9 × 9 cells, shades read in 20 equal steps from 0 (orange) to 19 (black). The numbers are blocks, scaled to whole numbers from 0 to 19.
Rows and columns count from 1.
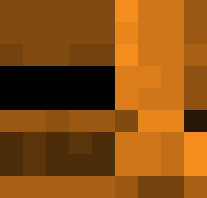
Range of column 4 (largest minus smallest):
13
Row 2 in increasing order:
1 3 3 7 9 9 9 9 9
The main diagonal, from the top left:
9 9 9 19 19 9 3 4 6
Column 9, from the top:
7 7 6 8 8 16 0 0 6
